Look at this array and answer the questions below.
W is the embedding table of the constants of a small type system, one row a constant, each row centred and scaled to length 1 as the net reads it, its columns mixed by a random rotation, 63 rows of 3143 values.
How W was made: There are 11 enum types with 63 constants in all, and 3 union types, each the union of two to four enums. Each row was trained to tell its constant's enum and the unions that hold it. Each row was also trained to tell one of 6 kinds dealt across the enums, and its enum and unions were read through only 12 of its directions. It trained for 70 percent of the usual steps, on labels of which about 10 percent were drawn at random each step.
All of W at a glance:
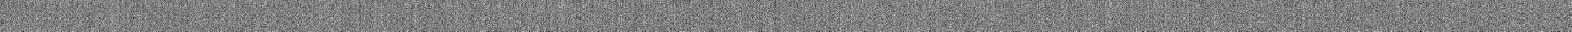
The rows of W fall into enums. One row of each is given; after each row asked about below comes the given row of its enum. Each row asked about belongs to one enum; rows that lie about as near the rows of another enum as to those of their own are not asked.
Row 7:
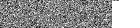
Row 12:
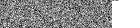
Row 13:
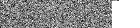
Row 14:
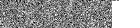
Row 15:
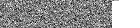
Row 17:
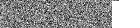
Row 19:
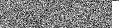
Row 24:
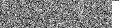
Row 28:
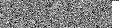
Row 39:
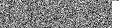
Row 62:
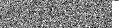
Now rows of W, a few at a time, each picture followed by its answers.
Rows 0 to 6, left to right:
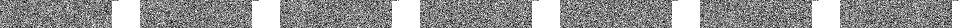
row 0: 14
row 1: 19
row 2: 19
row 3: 39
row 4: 15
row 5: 14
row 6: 39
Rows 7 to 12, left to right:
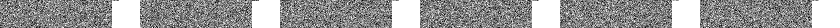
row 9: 12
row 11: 12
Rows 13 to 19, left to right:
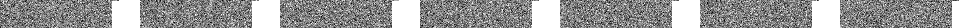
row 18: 7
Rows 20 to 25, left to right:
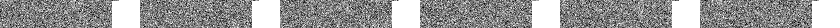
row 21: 14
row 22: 14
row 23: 15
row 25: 19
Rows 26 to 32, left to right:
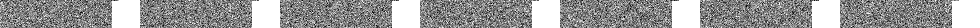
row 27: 13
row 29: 17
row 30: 7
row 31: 28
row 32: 17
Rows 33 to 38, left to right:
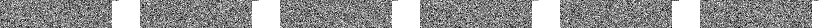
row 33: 12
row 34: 15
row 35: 15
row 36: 15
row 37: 28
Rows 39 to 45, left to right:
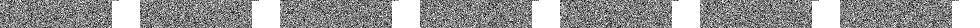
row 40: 28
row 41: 7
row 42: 12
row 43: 17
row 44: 17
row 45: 12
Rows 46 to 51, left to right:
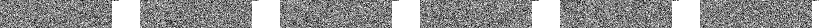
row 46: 7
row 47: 19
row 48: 19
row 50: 14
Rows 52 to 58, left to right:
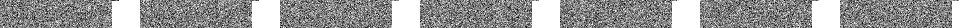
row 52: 13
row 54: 13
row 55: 39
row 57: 62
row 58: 39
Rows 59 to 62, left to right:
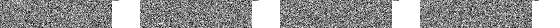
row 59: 19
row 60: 15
